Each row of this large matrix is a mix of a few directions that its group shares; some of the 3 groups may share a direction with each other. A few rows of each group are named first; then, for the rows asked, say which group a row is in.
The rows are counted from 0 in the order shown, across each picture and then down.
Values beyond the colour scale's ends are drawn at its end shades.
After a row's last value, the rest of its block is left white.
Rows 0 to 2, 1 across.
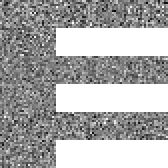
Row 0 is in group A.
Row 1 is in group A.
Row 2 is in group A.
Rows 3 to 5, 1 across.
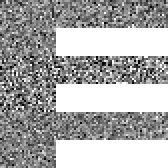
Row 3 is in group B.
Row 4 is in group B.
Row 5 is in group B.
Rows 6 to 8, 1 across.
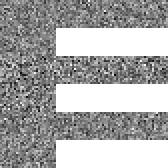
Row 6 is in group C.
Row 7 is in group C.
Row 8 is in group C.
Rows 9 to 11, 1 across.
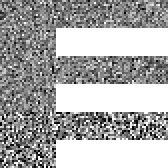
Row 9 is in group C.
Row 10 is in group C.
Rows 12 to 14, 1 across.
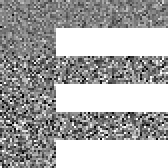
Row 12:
B
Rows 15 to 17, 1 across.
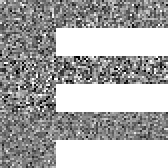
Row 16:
C
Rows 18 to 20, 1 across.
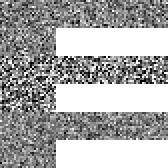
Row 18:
A
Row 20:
A
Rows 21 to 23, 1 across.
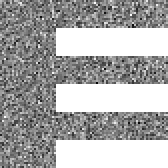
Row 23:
A
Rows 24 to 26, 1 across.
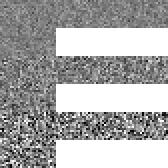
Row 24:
C
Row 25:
C
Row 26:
C
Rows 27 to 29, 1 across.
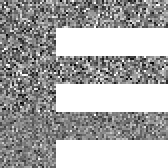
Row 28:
C
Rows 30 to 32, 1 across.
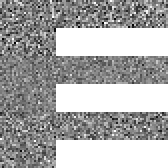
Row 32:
B
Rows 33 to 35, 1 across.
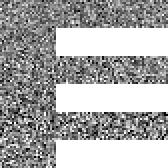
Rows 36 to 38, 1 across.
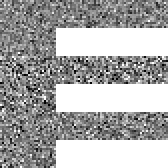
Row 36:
A
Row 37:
B
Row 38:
C
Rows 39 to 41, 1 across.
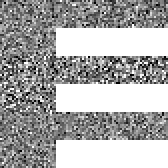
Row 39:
C
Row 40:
C
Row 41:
B
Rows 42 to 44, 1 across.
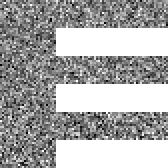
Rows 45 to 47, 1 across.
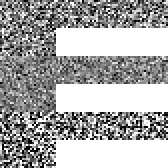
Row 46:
B
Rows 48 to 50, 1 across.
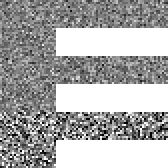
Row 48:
A
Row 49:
A
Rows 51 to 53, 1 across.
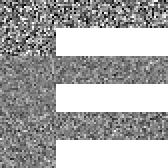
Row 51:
C
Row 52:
C
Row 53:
B
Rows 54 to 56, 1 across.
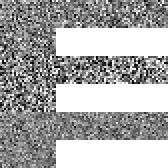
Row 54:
B
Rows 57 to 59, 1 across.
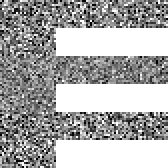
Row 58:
B
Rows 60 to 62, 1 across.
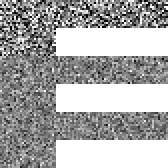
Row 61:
C
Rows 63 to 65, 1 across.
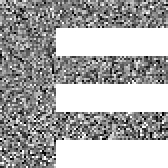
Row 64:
C
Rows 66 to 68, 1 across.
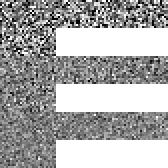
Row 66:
A
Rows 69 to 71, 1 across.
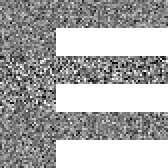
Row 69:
A
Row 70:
B
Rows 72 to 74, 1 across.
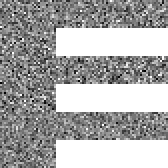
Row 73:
B
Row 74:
C
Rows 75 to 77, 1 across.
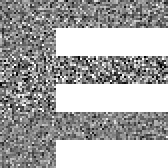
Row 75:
A
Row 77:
A
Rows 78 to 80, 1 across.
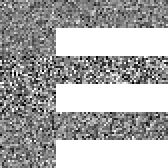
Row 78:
A
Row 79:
B
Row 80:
C
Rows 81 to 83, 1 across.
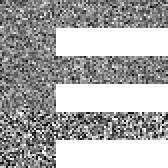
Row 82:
A
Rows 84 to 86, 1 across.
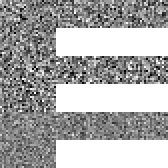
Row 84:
C
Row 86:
A
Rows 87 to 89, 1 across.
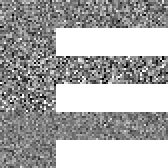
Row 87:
B
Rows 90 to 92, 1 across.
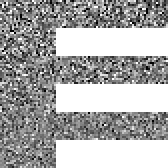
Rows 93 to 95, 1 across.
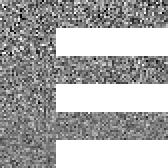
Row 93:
C
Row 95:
C
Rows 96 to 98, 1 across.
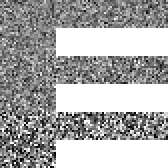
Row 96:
C
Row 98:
C
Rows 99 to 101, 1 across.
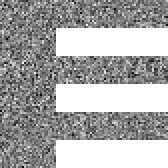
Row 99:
A
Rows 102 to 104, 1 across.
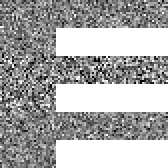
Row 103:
A
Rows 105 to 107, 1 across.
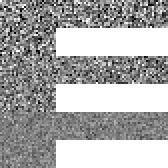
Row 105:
C
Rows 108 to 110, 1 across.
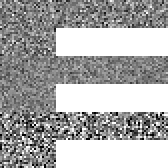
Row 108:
B
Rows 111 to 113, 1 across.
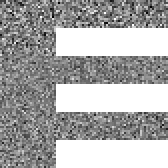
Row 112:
A
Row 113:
B
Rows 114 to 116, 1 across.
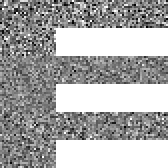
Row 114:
A
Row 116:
A
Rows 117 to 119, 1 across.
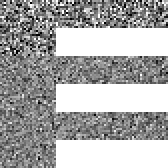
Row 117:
C
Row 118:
B
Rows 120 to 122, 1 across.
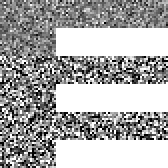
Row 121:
C
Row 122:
A
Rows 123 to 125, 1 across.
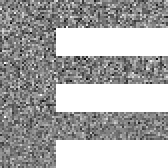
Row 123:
A
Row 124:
C
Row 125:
A
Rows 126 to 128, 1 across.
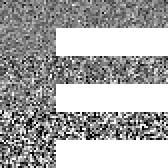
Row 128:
A
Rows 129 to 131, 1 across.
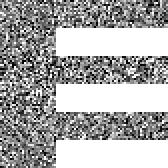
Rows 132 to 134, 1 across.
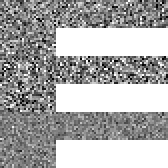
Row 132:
B
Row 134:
B
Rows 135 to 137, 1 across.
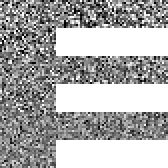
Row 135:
A
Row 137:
C
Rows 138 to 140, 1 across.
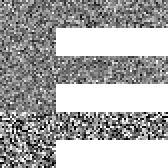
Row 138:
A
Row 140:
B
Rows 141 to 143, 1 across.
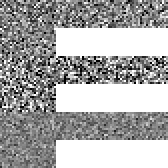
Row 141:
B
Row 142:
A
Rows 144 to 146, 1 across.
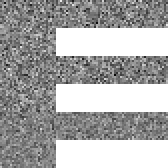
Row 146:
C
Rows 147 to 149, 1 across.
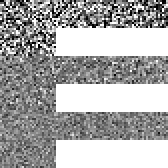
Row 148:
B
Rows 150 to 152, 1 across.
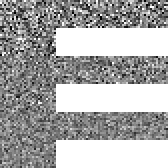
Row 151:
C
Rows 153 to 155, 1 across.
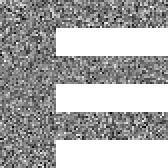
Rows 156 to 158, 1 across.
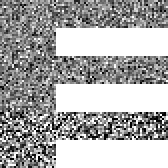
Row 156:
C
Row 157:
A
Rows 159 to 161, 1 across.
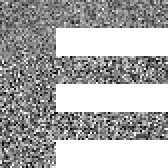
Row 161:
A
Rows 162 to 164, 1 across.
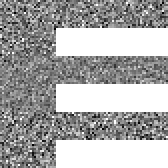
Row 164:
A
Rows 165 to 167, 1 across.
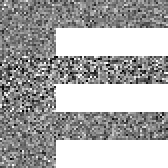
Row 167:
B
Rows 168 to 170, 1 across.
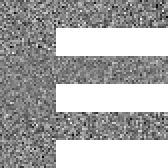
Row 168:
B
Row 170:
A
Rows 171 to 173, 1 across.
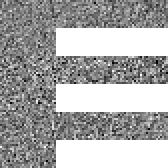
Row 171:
C
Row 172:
B
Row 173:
C
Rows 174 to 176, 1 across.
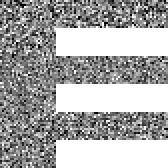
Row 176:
A
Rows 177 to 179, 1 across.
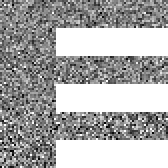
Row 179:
C
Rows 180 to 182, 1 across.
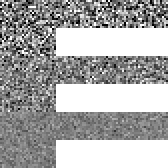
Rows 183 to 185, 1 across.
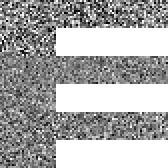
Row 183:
A
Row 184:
C
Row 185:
B
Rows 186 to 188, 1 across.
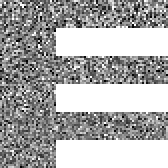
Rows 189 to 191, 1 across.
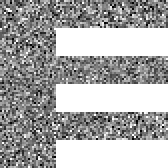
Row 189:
C
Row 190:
C
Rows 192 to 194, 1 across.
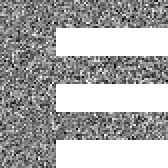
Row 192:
C
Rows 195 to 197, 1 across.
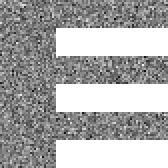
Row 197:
A
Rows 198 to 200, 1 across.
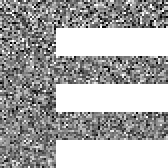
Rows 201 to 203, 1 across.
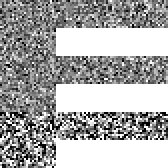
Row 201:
B
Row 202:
C
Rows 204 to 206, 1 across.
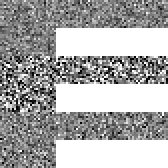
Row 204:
C
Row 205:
C
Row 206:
B
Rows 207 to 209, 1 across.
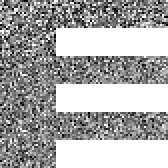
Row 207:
A
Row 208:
C
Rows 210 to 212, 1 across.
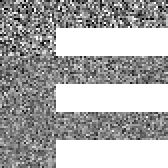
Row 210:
C
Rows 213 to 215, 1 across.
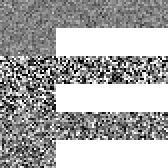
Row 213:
A
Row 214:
B
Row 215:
A
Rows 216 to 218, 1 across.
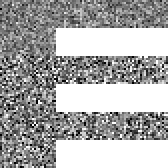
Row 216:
A
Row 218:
A
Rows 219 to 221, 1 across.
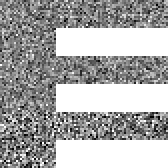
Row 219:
A
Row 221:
C
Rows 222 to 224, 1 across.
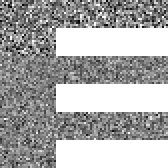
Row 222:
A
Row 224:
C
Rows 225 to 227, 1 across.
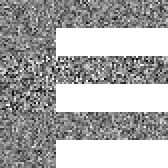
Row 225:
C
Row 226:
C
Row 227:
C
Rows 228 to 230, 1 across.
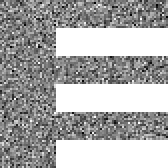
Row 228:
B
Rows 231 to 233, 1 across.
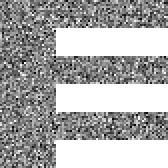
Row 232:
C
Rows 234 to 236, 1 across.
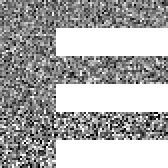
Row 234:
C
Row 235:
A
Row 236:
C
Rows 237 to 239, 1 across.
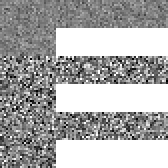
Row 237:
C
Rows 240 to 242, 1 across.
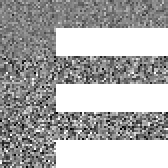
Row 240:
B
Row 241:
C
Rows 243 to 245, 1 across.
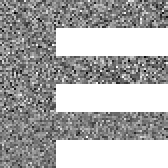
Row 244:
C
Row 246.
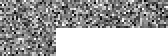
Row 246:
B
